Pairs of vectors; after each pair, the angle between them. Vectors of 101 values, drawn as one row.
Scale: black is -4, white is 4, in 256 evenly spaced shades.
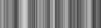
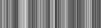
nearly parallel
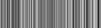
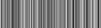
nearly parallel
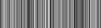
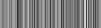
orthogonal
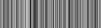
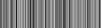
partly aligned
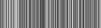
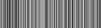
nearly opposite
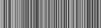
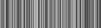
orthogonal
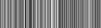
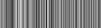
partly opposed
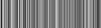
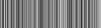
partly opposed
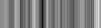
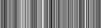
partly opposed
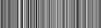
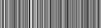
partly opposed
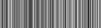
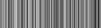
partly opposed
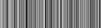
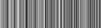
nearly parallel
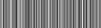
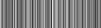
partly opposed
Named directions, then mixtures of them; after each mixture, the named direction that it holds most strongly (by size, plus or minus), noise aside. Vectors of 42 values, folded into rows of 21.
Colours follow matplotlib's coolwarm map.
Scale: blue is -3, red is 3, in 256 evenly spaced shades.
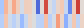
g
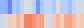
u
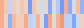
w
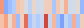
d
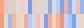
w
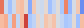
d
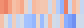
u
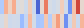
g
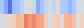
u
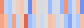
w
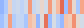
w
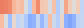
u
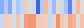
u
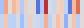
g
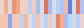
w
